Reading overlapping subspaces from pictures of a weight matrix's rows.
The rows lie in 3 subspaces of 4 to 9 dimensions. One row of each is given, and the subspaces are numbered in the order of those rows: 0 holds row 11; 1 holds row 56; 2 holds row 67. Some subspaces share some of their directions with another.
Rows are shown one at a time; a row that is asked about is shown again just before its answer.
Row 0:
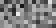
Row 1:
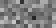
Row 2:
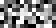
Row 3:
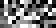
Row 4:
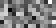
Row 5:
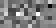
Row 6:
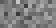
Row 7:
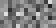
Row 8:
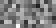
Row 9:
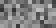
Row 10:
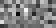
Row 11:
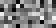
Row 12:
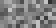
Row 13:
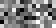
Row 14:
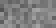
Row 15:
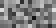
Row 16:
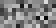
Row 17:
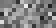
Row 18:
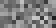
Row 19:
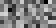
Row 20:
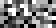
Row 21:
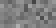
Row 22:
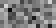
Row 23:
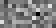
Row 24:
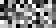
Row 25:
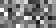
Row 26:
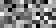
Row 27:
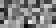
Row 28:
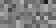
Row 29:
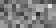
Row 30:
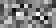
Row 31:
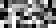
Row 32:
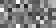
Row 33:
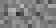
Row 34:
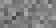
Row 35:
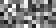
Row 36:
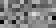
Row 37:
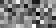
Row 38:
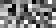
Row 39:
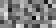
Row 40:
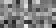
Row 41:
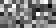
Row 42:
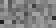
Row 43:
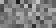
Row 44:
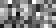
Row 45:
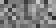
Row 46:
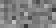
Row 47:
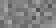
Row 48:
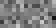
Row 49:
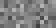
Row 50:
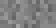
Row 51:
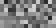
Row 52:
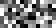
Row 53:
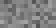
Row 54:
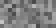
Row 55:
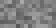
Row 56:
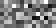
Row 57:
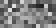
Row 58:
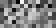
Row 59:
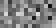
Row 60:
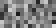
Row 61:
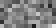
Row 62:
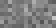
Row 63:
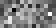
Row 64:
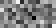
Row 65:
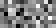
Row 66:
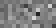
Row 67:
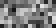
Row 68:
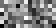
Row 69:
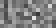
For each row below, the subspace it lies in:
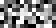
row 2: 0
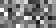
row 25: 2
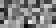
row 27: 0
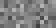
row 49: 0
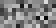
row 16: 1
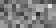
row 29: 1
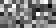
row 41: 1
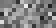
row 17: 0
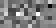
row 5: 1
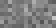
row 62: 2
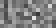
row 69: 1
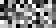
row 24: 2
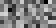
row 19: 1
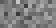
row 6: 2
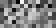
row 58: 0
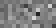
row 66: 2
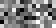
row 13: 2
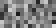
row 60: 2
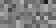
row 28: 1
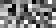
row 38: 0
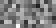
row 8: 0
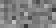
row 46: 0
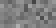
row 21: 2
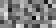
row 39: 1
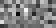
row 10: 2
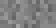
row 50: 0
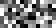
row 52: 2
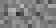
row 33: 1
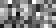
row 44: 2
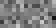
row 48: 0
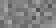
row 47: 2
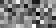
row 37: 2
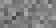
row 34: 0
